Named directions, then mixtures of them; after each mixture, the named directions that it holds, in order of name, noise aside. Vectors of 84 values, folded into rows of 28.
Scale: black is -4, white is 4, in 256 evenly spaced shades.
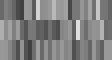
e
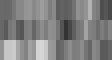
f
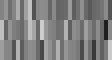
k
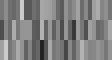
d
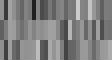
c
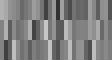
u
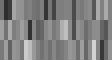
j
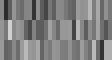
c, e, j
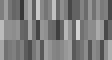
e, k, u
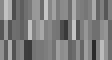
j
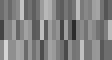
d, f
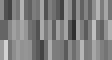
d, j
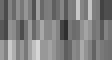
c, f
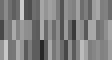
d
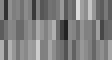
c, f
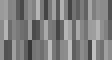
e, u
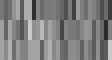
c, f, k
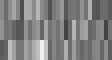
d, f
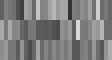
e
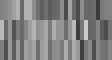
d, e, k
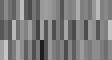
d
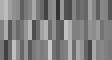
u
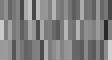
e, k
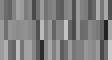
d, j, k
